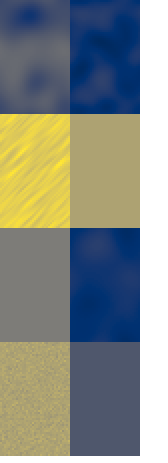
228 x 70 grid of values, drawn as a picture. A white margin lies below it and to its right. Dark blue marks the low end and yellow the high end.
The table splits into 4 rows of 2 panels. Panel 1,1: low, smooth. Panel 1,2: very low, smooth, faint in contrast. Panel 2,1: very high, slanting up to the right, faint in contrast. Panel 2,2: high, flat. Panel 3,1: middling, flat. Panel 3,2: very low, smooth, faint in contrast. Panel 4,1: high, fine-grained, faint in contrast. Panel 4,2: low, flat.
